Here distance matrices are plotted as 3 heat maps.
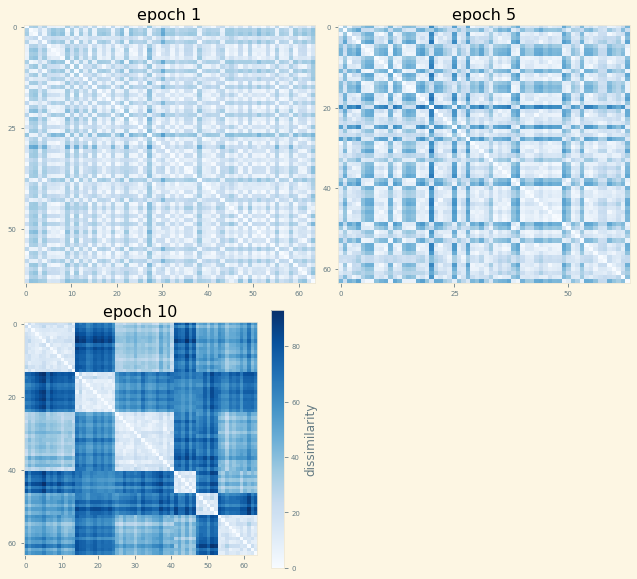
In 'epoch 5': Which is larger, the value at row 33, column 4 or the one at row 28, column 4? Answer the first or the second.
the second
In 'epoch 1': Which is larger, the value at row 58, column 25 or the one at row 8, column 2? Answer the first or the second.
the second
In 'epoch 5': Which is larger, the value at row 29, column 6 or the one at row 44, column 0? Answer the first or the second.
the first
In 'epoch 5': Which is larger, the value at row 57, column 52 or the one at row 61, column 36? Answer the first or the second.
the second
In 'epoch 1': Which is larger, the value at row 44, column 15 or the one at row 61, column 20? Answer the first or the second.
the first
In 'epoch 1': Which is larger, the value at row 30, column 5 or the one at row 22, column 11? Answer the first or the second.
the first
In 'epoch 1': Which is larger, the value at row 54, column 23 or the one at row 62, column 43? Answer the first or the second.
the second
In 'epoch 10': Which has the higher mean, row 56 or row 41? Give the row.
41
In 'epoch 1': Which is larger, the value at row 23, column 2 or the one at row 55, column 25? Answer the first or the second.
the first
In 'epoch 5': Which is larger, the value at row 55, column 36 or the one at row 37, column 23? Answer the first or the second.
the second
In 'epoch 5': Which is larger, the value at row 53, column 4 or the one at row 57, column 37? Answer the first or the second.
the first
